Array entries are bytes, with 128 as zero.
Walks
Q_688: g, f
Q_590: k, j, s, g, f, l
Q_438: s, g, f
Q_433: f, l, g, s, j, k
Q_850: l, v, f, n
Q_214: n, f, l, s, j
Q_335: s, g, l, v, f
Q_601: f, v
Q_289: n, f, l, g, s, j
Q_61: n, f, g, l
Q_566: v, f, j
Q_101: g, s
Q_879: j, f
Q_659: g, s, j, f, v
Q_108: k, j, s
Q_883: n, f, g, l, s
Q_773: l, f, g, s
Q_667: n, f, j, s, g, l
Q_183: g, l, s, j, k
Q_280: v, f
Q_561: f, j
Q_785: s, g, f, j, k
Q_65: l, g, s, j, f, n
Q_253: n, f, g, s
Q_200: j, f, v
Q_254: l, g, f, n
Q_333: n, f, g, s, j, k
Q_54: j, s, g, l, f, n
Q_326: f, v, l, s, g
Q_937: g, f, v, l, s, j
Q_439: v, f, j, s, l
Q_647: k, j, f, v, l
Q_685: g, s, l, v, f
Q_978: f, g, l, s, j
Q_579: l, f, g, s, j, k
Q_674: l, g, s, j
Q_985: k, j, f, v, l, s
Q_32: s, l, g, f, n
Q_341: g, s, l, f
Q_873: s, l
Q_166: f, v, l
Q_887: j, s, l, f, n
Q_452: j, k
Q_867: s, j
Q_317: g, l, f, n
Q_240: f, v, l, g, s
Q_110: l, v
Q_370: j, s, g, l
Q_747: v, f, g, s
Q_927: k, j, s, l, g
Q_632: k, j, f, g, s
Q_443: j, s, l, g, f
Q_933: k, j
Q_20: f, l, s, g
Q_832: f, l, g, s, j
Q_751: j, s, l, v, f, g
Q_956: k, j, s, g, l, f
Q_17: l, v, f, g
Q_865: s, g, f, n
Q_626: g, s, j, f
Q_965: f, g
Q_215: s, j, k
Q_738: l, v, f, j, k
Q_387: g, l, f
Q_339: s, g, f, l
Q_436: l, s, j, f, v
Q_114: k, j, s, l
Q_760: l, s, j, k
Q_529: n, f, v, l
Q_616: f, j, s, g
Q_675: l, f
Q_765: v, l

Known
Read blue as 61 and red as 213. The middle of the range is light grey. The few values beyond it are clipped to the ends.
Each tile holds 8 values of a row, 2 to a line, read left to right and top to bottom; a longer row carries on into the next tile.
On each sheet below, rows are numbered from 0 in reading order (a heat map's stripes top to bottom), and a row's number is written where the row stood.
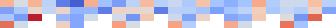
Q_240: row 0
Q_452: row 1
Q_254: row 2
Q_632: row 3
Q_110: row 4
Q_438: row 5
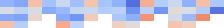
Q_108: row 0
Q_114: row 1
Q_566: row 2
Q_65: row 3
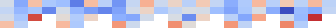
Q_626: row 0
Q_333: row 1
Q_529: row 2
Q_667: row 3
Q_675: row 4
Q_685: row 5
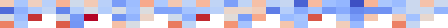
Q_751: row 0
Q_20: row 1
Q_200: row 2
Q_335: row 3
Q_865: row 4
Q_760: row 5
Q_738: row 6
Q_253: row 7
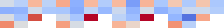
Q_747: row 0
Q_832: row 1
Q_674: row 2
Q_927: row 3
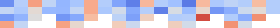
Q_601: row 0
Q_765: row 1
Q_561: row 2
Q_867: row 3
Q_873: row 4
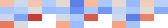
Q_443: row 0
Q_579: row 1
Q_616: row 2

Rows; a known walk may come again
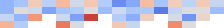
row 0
Q_887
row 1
Q_443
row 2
Q_879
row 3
Q_667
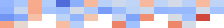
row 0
Q_765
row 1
Q_850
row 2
Q_387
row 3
Q_747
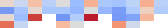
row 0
Q_773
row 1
Q_436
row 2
Q_166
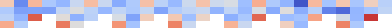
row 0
Q_433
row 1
Q_61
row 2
Q_965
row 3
Q_253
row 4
Q_659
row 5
Q_215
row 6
Q_751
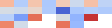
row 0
Q_370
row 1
Q_341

